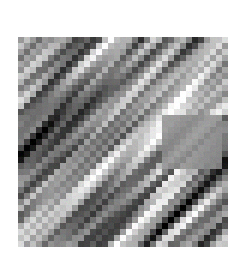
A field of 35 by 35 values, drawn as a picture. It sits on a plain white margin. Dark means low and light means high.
Odd patch: calmer, in the middle right. Calmest part: middle right. Roughest part: bottom right. Histogram: bell-shaped. Grain: diagonal, up to the right. Mirror symmetry: none.
